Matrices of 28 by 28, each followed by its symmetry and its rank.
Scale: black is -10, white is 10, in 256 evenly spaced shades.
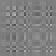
symmetric, rank two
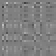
antisymmetric, rank two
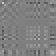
symmetric, rank two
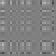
symmetric, rank one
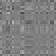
antisymmetric, rank two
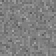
antisymmetric, full rank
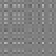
symmetric, rank one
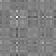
symmetric, rank two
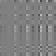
neither, rank one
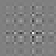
symmetric, rank one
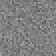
antisymmetric, full rank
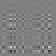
neither, rank one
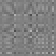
symmetric, rank two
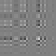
symmetric, rank one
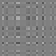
symmetric, rank one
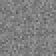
antisymmetric, full rank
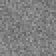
antisymmetric, full rank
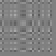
symmetric, rank one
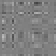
antisymmetric, rank two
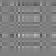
neither, rank one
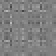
antisymmetric, rank two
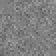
antisymmetric, full rank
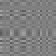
neither, rank one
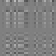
neither, rank one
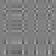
neither, rank one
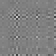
symmetric, rank two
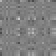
symmetric, rank two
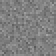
antisymmetric, full rank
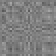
antisymmetric, rank two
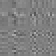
antisymmetric, rank two
